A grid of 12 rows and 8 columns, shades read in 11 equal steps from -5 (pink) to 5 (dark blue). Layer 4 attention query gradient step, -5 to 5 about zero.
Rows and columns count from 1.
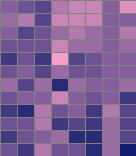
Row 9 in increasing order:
-2 -2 0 1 2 3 3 4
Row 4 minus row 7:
2 -1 2 -7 0 -1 0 0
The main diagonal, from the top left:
0 -2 1 -3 2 1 0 3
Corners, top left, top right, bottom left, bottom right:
0 -4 1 5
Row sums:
-9 -10 -3 -3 5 4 2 2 9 9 12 12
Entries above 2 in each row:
0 0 0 0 2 0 1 1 3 2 3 3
